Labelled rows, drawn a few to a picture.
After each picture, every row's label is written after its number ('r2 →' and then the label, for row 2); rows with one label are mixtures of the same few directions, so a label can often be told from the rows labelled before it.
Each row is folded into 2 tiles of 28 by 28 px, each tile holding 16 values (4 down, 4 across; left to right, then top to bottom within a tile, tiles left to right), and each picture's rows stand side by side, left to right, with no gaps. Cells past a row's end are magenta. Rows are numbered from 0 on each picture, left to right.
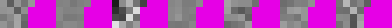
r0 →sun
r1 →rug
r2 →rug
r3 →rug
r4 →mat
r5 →mat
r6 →sun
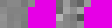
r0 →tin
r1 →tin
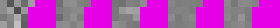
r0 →sun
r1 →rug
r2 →mat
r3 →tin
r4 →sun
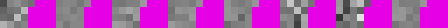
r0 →rug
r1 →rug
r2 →mat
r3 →mat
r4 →rug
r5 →sun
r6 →tin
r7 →rug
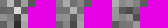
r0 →sun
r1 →sun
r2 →mat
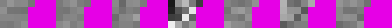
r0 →mat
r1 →rug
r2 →tin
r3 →rug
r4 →mat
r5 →rug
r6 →mat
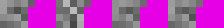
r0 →mat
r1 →sun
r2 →mat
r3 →mat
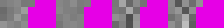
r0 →rug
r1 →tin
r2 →sun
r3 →sun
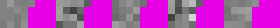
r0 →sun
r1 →mat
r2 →rug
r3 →tin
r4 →mat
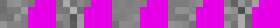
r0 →rug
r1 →sun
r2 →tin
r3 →mat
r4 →sun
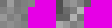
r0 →tin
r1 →rug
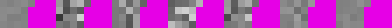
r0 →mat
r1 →tin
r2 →sun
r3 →mat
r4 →tin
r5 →sun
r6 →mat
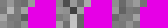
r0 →tin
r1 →sun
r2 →tin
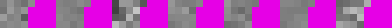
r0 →tin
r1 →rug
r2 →rug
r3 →rug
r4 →mat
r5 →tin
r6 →mat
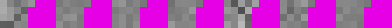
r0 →rug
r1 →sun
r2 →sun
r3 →rug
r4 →sun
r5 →tin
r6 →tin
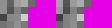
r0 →tin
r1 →tin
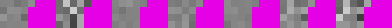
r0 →tin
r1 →sun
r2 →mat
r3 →sun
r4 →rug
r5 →tin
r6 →tin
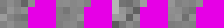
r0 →tin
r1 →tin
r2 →rug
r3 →rug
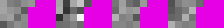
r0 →rug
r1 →tin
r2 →tin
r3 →rug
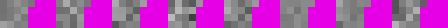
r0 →rug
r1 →sun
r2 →rug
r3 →tin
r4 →rug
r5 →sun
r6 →rug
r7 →rug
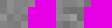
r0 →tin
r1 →mat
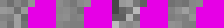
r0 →sun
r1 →rug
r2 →rug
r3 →mat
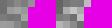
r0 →mat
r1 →mat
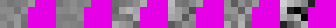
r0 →sun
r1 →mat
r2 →mat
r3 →rug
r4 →sun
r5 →mat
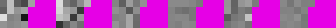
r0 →tin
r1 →rug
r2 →sun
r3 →mat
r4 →tin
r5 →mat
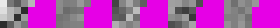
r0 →rug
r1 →tin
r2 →rug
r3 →mat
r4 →sun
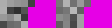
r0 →mat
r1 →sun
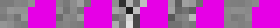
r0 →mat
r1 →tin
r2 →sun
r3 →tin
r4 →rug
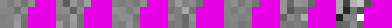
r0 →sun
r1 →sun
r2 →sun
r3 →sun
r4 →sun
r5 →tin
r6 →tin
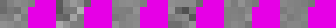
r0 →rug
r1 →rug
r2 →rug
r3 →mat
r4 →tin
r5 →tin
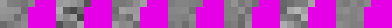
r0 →rug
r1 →mat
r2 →mat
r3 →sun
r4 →sun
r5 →mat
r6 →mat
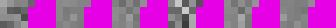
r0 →mat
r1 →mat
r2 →sun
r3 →sun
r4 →sun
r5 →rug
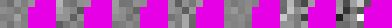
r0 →sun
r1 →rug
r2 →rug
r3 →sun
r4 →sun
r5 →tin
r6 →tin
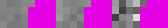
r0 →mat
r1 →rug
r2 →tin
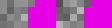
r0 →tin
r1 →rug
